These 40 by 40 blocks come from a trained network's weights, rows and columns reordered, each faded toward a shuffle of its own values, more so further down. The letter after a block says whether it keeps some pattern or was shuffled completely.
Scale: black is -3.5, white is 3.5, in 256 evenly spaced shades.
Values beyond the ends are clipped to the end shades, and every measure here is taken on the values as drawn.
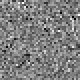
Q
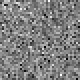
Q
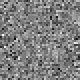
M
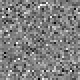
M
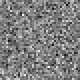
Q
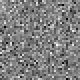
M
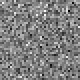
Q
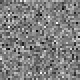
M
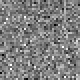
Q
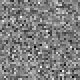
M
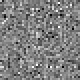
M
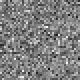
Q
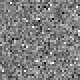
Q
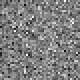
Q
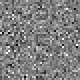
M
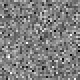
Q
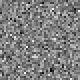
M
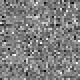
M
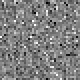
M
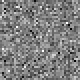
Q
